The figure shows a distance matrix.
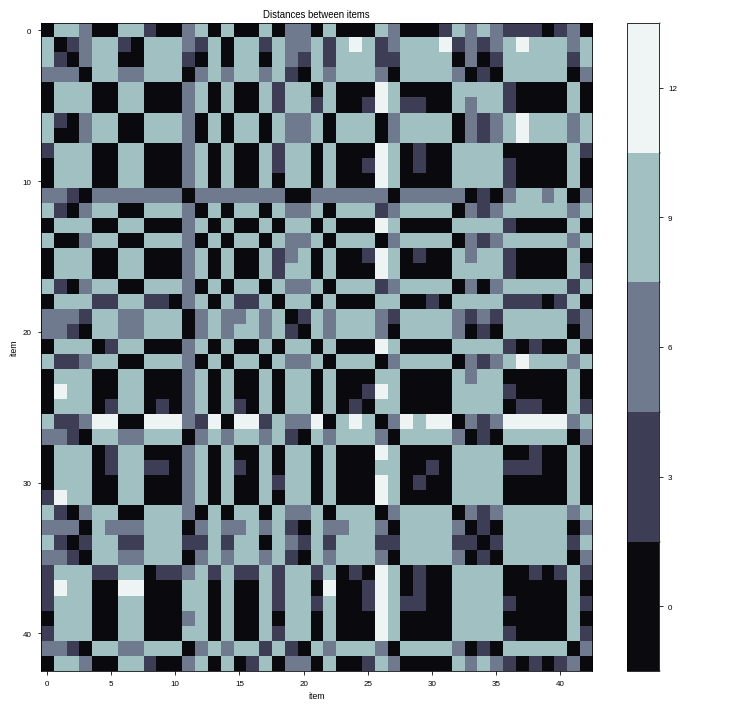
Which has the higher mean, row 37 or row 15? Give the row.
37
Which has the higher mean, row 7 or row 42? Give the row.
7
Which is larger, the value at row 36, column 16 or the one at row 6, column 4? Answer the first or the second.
the second
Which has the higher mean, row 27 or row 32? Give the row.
27
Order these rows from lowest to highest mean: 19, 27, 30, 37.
30, 37, 27, 19
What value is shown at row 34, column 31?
9
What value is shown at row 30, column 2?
9
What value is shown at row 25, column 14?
9
